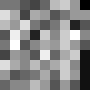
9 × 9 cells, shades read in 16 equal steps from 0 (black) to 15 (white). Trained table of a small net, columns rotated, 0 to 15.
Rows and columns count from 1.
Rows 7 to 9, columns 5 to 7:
8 10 12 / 10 6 12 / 9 5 9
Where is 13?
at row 2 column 1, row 3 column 3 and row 7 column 1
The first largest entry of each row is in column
7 1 3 8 2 5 1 7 4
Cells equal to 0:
1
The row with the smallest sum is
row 1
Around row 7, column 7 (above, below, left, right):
10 12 10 8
